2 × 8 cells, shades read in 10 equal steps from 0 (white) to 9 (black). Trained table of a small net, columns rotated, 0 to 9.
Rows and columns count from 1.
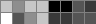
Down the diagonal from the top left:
2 6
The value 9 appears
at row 1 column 5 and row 1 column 6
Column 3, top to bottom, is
2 4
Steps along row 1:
up down same up same down up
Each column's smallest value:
0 4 2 2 7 7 6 6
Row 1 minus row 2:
2 -2 -2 0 2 2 0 1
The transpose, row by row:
2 0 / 4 6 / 2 4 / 2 2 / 9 7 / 9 7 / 6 6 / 7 6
